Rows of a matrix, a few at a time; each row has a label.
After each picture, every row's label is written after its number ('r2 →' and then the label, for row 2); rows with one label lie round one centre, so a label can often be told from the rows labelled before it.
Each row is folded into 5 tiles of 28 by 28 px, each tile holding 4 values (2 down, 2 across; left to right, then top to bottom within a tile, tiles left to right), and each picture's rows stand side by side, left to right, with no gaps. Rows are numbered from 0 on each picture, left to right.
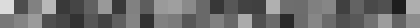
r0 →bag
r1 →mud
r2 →mud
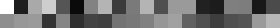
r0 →bag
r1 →bag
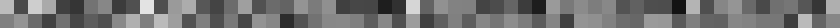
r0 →bag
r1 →bag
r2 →mud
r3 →mud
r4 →mud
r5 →mud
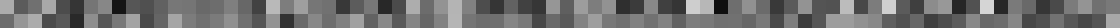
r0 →bag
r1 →mud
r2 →mud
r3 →mud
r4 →mud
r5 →bag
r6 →bag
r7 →bag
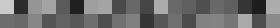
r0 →bag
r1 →mud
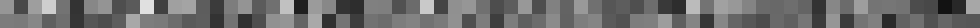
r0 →bag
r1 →bag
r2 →bag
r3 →bag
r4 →mud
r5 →mud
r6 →mud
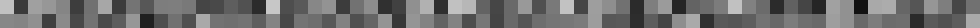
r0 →bag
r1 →mud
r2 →mud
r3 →bag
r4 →bag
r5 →mud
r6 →bag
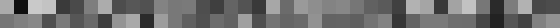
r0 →bag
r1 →mud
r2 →mud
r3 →bag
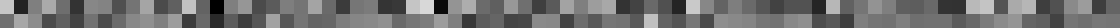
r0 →bag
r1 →bag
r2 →mud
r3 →bag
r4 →mud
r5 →mud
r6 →mud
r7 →bag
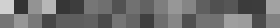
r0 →bag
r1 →mud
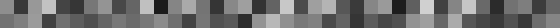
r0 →bag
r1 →bag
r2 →bag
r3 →bag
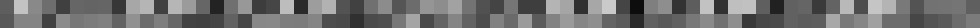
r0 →mud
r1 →bag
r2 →bag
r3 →mud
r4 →bag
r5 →bag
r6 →bag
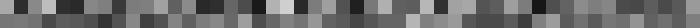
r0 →bag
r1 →mud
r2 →bag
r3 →bag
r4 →mud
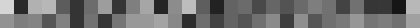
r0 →bag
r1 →bag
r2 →mud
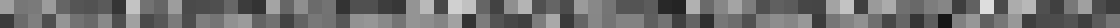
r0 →mud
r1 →mud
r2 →mud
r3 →bag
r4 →mud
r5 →mud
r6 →bag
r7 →bag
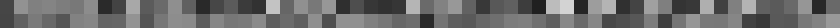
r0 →mud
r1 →mud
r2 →mud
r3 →mud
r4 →bag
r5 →bag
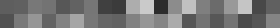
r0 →mud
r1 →bag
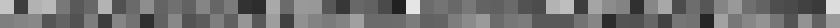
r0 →bag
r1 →mud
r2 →mud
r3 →mud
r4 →bag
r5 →mud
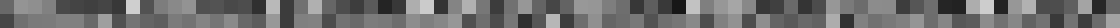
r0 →mud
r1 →mud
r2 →mud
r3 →bag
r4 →mud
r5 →mud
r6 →mud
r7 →bag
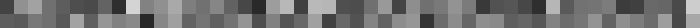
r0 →mud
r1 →mud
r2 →bag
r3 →mud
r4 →mud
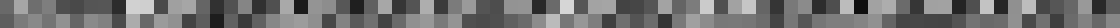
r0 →mud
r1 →bag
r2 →bag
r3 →bag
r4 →bag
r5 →bag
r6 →bag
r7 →bag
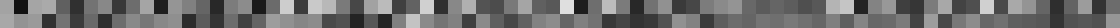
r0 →bag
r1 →bag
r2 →bag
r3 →bag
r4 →bag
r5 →mud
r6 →bag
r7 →bag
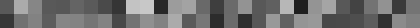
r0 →mud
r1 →bag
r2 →bag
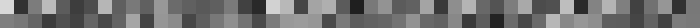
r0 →bag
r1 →mud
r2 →bag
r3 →bag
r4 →bag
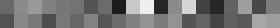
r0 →mud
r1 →bag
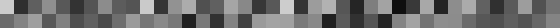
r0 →bag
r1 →bag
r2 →bag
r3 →bag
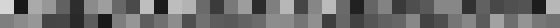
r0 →bag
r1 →bag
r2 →bag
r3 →mud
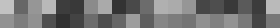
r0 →bag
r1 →mud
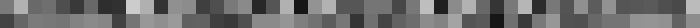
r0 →mud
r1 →bag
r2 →bag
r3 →bag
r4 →mud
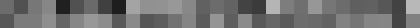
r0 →mud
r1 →mud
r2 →mud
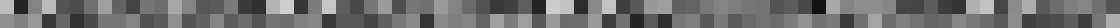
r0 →bag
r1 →mud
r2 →bag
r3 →mud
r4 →bag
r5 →mud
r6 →mud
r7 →bag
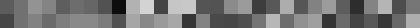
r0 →mud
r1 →bag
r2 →bag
